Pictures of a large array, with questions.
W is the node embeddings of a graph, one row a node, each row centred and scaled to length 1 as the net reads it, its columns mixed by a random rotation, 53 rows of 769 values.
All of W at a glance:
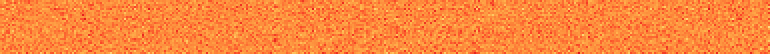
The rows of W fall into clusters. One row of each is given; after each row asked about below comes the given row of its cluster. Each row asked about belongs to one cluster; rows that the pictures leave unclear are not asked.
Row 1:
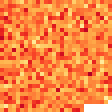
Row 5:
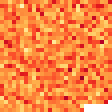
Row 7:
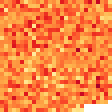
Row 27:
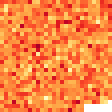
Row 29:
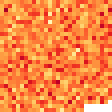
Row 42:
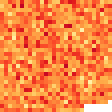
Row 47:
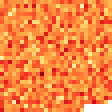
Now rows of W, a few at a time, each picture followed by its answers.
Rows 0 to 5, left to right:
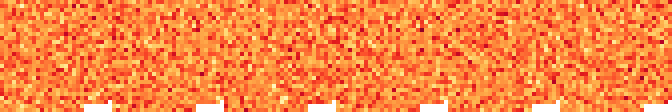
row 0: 5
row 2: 47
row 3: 1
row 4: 42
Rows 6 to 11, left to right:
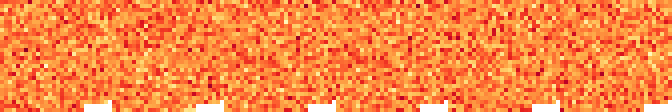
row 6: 27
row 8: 5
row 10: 1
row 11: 47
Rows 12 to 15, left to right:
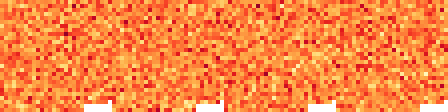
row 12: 5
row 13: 7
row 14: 47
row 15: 7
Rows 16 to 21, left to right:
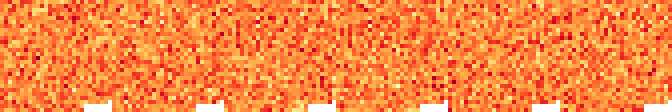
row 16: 27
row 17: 29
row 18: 7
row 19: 7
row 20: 47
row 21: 1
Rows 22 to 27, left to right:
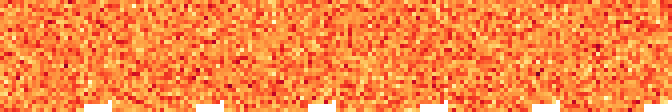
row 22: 42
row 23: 5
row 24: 29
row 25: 7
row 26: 1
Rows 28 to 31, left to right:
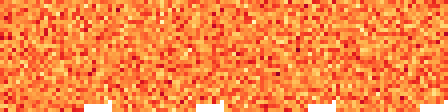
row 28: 1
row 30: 5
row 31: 5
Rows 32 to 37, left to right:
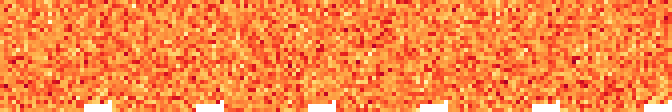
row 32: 29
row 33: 5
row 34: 42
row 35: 42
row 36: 29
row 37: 29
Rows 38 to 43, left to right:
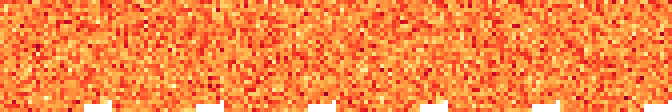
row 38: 27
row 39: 7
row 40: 42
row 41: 27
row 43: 5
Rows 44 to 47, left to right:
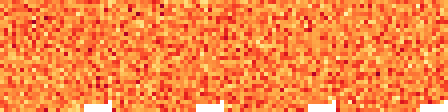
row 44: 7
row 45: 47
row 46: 1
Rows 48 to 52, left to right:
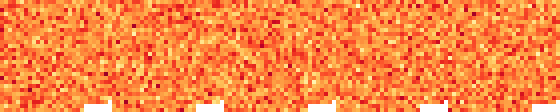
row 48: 1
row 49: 27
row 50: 42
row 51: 5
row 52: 47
